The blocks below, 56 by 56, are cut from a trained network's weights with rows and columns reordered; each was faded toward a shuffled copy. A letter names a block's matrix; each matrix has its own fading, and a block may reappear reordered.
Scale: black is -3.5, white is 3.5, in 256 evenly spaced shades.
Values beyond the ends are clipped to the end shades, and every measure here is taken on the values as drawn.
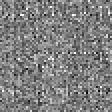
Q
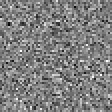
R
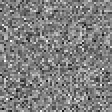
R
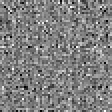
Q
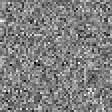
R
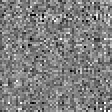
Q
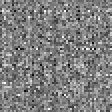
Q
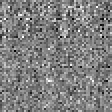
Q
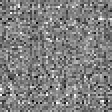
Q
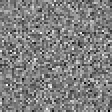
R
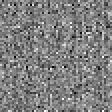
Q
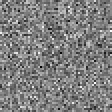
R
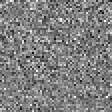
R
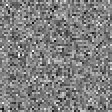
R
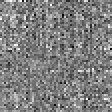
Q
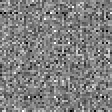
Q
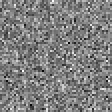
R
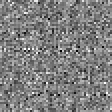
Q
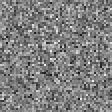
R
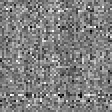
Q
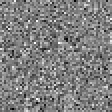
R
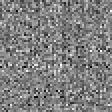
Q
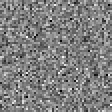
R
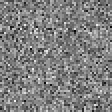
R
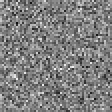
R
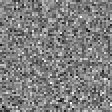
R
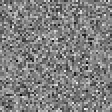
R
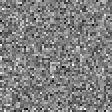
R
